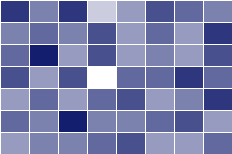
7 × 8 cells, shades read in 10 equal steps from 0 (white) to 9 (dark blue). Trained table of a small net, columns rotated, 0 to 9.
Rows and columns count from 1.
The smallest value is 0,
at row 4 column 4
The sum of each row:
45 45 46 44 44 47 41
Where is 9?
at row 3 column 2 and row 6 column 3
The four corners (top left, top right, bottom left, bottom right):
8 5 4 6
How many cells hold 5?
11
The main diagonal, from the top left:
8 6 4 0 7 6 4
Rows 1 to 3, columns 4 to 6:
2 4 7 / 7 4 6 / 7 4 5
